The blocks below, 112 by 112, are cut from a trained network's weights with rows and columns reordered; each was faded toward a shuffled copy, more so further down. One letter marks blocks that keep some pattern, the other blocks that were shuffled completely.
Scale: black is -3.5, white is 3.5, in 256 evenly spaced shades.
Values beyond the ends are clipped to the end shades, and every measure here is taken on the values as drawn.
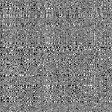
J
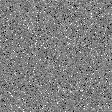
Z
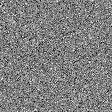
Z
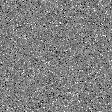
Z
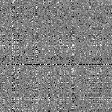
J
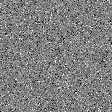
Z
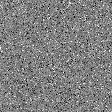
Z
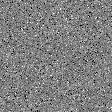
Z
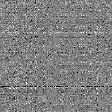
J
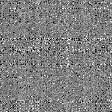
J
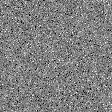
Z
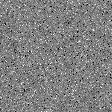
Z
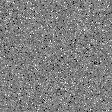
Z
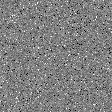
Z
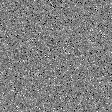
Z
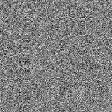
J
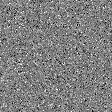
Z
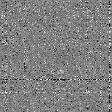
J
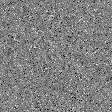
Z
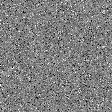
Z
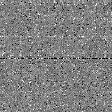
J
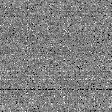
J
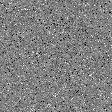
Z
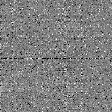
J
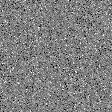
Z
